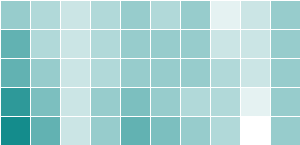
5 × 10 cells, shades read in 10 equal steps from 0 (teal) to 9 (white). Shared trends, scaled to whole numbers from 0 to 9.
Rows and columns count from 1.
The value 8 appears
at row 1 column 8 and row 4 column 9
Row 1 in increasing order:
5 5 5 5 6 6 6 7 7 8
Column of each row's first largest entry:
8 3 3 9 9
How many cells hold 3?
4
